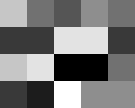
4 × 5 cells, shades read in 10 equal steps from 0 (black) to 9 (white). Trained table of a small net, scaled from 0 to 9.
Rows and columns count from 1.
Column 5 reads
4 2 4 5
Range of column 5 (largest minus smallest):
3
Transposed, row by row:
7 2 7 2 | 4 2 8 1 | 3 8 0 9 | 5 8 0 5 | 4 2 4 5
